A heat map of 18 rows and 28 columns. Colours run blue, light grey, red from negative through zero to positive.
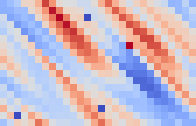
The top middle is the ninth with the highest average. Streaks slant down to the right. The halves do not mirror each other. The histogram is bell-shaped. Four lone cells stand out: one far higher and three far lower than their neighbours. On average the colour sits 50% of the way up the scale.
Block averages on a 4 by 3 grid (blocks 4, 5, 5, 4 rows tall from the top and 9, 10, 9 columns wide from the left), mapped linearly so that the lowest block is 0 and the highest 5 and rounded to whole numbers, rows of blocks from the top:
343
245
221
230
